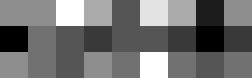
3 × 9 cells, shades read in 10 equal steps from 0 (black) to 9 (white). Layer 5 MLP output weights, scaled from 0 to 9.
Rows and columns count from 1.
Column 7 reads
6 2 4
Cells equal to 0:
2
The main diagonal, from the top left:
5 4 3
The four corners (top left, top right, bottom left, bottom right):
5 5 5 4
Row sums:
48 19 41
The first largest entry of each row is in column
3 2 6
